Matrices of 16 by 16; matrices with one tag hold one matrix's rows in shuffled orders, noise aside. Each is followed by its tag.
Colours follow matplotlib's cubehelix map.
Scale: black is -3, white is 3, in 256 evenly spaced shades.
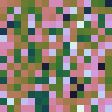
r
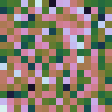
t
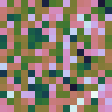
r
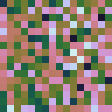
r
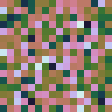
t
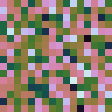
r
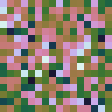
t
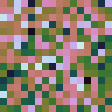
t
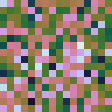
t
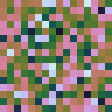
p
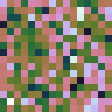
r
